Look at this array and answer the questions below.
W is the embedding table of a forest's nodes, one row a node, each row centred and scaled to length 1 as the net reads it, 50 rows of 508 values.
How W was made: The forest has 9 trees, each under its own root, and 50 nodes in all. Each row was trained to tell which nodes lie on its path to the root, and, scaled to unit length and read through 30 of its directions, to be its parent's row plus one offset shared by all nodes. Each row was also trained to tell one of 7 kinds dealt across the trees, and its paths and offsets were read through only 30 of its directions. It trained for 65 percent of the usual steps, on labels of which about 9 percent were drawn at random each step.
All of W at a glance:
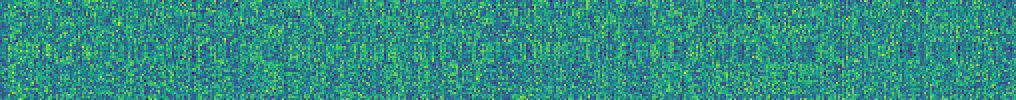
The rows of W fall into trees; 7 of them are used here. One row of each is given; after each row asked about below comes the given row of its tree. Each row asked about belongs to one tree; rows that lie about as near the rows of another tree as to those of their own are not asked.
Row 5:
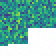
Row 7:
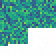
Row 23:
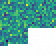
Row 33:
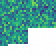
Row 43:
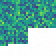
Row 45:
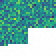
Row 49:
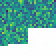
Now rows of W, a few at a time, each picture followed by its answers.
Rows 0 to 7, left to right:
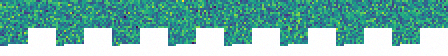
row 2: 23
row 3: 23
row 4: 7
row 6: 7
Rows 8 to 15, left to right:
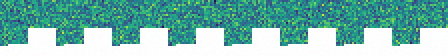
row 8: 49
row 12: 45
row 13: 45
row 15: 43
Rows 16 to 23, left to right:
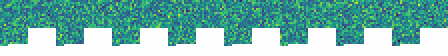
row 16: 43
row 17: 33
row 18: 45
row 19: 7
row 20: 45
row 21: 43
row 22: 23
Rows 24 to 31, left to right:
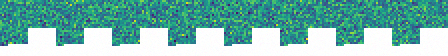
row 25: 23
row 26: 23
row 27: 23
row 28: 23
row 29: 23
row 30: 5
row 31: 5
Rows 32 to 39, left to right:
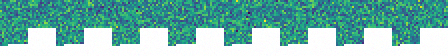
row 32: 45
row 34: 7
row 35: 49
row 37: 5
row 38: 33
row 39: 43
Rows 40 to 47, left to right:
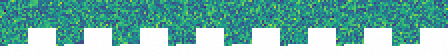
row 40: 45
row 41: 33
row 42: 33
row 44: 45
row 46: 43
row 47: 5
